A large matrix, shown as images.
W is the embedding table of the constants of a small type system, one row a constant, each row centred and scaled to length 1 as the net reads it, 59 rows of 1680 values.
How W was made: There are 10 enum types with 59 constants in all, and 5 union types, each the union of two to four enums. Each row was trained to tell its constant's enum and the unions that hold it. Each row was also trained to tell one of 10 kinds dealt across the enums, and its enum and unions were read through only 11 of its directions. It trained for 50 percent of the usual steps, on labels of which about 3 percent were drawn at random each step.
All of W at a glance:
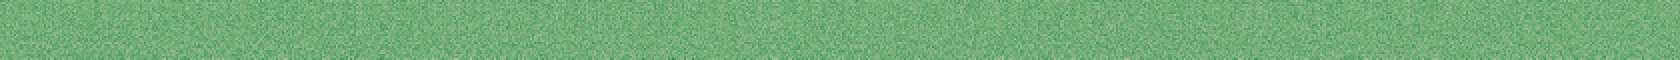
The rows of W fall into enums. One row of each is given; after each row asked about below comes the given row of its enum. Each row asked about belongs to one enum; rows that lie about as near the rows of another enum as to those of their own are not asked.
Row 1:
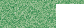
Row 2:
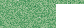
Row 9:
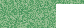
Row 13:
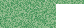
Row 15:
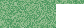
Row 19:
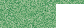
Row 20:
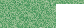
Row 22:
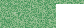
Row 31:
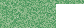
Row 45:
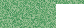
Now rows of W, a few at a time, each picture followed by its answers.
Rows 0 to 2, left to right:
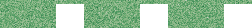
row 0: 1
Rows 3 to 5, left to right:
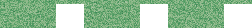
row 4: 45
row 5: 13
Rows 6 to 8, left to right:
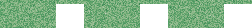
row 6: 15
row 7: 31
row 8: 31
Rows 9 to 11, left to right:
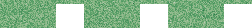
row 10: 45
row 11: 22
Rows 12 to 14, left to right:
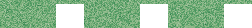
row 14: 9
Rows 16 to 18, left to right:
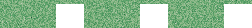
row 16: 19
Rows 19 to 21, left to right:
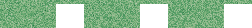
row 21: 9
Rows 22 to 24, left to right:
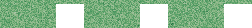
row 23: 45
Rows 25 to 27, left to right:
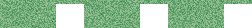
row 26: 22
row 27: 9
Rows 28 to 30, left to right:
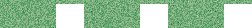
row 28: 22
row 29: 2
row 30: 19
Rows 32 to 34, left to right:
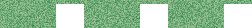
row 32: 15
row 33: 9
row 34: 9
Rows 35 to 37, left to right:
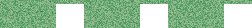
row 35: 45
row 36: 31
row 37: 20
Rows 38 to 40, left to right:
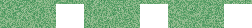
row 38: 20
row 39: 31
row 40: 20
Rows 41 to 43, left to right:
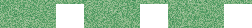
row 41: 9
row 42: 15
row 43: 15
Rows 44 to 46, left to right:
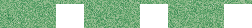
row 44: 2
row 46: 45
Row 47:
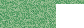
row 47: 45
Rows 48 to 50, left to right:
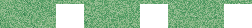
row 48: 13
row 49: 22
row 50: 20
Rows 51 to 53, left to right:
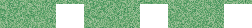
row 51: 15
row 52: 20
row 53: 15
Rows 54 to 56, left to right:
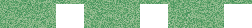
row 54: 13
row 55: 20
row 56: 31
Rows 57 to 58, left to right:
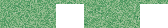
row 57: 22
